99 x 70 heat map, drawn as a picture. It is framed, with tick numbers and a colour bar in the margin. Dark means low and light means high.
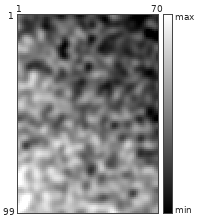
There are no regular stripes. The values follow a bell shape. Overall the values sit about 50% of the way up the scale. The ninth with the highest average is the bottom left. Neither half mirrors the other. The top right is the ninth with the lowest average. The field climbs toward the bottom left. The field is mottled with small blotches.
